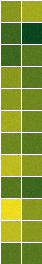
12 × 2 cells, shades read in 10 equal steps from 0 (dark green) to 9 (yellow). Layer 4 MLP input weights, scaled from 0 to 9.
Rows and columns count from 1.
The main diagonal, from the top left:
5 0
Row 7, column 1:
4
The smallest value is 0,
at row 2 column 2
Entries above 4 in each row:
2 0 0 1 1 1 0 2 0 2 2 0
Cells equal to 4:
3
